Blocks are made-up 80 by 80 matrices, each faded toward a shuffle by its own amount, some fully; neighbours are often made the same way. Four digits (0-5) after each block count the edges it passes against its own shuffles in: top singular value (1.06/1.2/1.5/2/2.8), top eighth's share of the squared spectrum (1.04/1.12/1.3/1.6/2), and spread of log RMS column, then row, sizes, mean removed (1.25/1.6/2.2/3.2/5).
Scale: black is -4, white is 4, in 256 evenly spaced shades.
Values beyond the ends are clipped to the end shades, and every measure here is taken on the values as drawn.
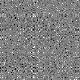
4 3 2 2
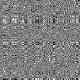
5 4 3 3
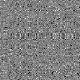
4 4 2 2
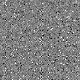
4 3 2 1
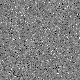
0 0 0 0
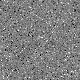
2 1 0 0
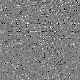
3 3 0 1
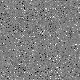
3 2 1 1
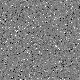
1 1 0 0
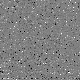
1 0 0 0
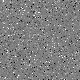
0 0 0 0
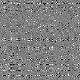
4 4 2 3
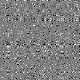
4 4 2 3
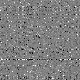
4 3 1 2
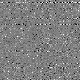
4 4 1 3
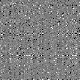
4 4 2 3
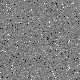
0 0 0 0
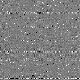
4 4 1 2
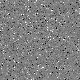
1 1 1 0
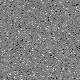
0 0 0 0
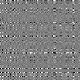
5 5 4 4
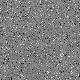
0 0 0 0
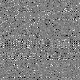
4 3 1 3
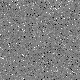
0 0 0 0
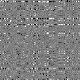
4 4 2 3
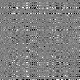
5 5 3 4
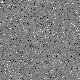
1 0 0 0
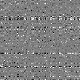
4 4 2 3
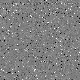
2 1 0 0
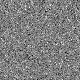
2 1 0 0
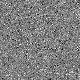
2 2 0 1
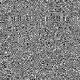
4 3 2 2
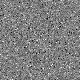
0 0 0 0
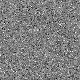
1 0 0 0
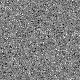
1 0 0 0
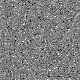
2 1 0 0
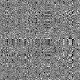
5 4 3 2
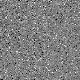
3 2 1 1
